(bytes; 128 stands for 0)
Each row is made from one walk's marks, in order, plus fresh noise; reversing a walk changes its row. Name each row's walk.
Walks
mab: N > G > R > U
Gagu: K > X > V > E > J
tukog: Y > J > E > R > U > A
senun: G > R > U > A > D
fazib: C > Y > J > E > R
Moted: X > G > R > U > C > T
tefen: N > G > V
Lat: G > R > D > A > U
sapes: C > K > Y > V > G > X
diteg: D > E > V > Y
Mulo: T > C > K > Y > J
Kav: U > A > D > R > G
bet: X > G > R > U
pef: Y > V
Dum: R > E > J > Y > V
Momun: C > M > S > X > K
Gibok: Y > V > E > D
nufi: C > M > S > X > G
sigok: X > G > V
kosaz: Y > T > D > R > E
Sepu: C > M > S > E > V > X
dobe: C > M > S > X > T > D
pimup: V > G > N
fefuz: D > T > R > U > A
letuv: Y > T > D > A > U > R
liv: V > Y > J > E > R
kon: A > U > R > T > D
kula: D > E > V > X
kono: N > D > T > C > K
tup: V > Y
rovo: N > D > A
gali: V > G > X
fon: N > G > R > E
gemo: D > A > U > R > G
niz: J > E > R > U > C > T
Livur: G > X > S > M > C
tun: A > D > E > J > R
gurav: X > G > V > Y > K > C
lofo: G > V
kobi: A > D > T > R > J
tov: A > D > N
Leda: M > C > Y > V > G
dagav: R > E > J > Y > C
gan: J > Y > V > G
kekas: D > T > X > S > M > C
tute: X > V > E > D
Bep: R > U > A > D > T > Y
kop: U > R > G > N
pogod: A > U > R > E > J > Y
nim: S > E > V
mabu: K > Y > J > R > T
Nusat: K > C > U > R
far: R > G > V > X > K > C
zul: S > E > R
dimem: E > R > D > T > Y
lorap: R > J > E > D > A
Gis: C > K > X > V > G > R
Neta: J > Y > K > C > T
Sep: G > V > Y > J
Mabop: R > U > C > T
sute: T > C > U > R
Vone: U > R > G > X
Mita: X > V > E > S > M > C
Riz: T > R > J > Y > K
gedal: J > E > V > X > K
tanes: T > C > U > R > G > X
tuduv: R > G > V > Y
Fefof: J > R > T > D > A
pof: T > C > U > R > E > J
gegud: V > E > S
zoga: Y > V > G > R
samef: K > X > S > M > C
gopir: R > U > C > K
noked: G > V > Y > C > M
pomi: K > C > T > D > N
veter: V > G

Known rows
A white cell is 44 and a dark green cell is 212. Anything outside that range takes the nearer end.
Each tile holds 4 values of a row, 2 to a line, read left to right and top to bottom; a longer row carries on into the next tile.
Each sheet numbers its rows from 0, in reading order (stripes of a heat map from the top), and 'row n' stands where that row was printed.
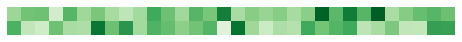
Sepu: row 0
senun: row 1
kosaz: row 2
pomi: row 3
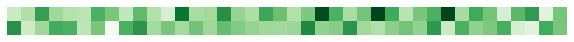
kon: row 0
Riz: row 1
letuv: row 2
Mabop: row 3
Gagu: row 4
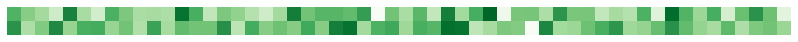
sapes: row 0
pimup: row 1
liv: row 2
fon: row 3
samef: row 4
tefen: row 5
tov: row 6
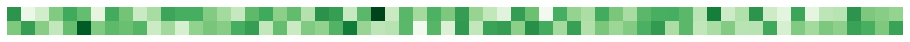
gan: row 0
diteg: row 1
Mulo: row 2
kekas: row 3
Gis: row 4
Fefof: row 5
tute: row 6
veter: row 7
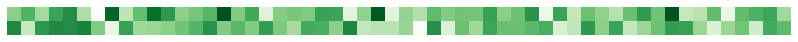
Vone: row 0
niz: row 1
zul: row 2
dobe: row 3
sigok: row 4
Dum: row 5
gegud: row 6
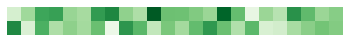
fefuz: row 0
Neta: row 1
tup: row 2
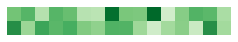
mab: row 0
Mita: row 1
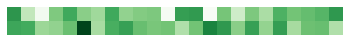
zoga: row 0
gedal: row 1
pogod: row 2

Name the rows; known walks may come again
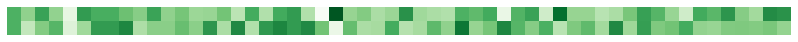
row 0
rovo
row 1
nufi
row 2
Vone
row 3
kula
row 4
far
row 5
tun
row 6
pof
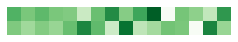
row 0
sute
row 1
samef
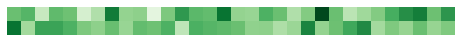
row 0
mab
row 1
fazib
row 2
letuv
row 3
Sep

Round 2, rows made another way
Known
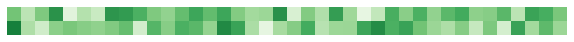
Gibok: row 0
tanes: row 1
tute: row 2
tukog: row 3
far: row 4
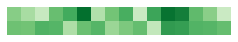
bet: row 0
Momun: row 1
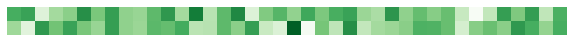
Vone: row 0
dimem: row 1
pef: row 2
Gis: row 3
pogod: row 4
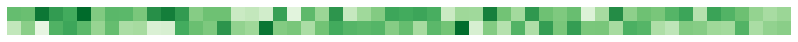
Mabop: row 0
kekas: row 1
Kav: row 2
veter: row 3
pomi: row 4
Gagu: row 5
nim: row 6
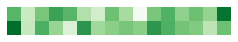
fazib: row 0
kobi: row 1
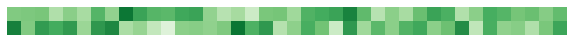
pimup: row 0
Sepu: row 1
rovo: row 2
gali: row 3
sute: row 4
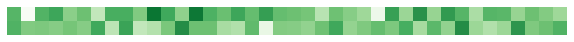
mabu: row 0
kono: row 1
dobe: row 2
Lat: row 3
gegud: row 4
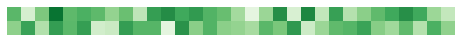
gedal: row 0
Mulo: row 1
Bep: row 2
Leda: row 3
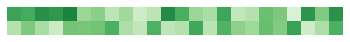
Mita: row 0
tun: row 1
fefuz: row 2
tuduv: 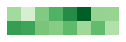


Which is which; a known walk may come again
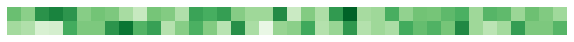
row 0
kekas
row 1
rovo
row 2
tute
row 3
sapes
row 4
gegud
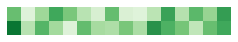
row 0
liv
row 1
gemo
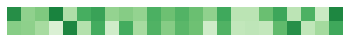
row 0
gurav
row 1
pof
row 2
kon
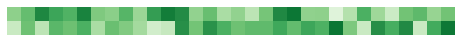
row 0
niz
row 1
samef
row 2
nufi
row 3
kop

